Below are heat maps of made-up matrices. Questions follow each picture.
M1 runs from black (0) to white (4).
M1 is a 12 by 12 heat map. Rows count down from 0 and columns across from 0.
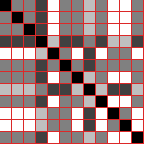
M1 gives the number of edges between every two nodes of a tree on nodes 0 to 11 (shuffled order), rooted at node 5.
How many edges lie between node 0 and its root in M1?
2
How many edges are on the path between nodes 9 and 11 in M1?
4
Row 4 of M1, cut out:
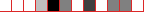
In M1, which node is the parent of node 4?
7
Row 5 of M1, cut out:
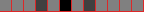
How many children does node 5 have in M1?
2
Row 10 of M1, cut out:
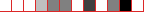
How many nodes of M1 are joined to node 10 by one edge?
1
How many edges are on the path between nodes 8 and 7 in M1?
3
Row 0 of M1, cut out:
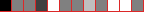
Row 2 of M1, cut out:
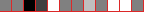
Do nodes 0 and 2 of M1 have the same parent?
yes
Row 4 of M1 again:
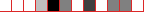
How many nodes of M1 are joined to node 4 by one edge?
1
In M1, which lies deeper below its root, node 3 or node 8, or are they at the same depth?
node 8
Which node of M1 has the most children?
3
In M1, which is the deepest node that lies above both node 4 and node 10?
7
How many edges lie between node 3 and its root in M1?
1
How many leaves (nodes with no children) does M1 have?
9
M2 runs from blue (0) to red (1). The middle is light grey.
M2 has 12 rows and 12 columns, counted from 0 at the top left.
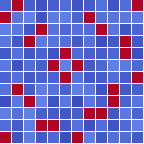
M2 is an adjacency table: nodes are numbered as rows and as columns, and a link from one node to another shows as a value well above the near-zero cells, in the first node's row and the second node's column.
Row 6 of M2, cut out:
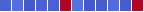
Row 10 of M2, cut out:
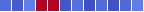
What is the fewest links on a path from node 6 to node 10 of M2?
3
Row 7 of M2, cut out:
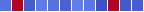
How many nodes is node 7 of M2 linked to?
2
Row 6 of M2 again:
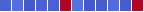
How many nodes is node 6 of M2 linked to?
2
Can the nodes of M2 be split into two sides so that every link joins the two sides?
yes
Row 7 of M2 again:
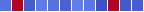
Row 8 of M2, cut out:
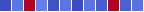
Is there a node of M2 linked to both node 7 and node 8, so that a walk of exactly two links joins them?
yes
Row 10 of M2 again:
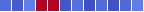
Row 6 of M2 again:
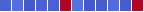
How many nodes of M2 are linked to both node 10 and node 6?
0
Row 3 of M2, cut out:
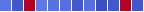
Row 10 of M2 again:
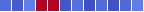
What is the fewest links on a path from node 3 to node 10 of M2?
1
